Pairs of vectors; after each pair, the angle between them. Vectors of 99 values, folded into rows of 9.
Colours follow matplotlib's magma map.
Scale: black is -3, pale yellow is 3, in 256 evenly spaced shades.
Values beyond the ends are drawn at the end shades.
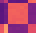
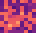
orthogonal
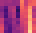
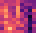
nearly opposite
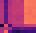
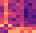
nearly opposite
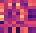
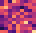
orthogonal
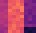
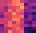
nearly parallel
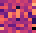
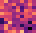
orthogonal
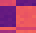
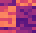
nearly opposite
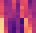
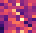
partly opposed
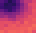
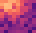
nearly opposite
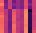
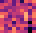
partly aligned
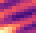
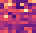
orthogonal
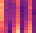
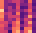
nearly parallel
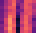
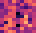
partly aligned
